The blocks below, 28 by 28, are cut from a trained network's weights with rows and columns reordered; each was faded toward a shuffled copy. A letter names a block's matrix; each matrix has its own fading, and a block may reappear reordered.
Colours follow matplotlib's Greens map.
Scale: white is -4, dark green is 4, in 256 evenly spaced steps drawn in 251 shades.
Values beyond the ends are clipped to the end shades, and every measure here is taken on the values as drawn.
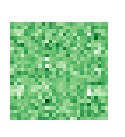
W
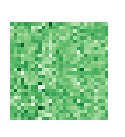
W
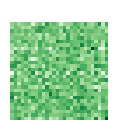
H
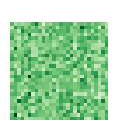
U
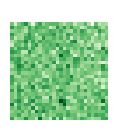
U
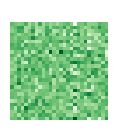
W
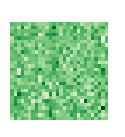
U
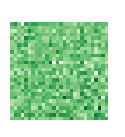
H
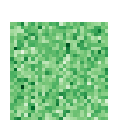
W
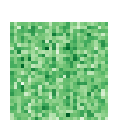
U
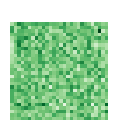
U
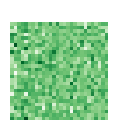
W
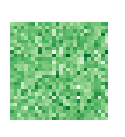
W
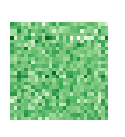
H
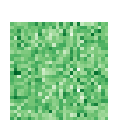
W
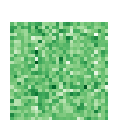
W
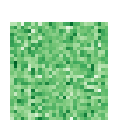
W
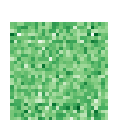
H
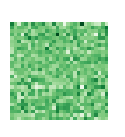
H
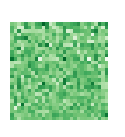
H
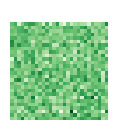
H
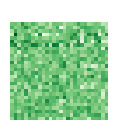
H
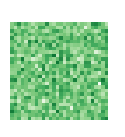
U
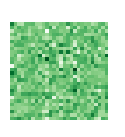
W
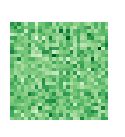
U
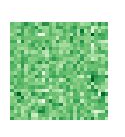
W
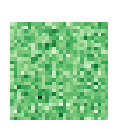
W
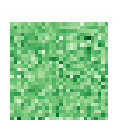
H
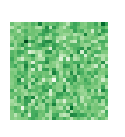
U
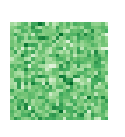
U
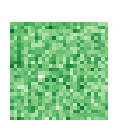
U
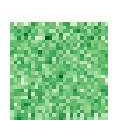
H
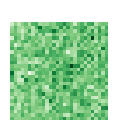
U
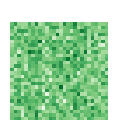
U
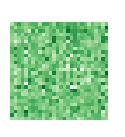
W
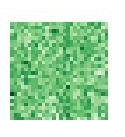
U
